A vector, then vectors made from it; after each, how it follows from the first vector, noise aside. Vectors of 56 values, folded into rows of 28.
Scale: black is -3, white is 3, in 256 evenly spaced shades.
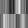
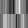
copied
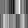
copied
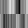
negated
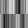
negated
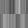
shrunk
